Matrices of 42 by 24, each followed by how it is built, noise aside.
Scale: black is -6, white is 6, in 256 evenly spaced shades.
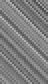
Toeplitz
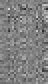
low rank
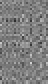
low rank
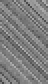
Toeplitz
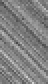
Toeplitz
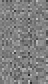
low rank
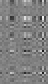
low rank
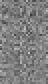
low rank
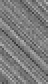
Toeplitz
